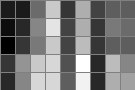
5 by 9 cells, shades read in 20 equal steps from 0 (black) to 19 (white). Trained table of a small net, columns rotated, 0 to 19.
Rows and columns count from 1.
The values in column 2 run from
2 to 11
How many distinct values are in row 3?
7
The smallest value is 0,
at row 3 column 1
